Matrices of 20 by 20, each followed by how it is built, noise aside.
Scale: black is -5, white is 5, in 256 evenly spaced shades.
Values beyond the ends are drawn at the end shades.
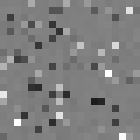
sparse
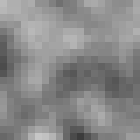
smooth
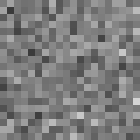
noise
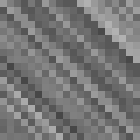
Toeplitz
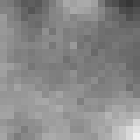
smooth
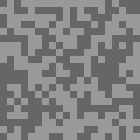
noise
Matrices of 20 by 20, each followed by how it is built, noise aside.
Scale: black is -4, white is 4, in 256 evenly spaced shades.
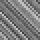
Toeplitz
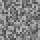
noise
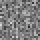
noise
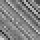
Toeplitz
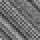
Toeplitz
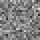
noise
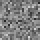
noise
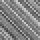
Toeplitz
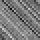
Toeplitz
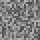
noise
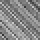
Toeplitz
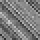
Toeplitz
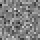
noise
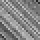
Toeplitz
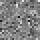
noise
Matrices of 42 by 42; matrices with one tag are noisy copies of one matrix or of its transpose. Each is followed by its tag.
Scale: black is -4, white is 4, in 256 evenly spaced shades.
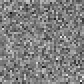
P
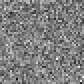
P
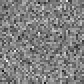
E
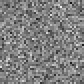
E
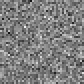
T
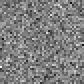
E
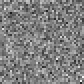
P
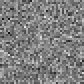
T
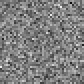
E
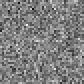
T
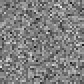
E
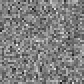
T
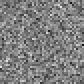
E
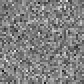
E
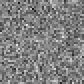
T
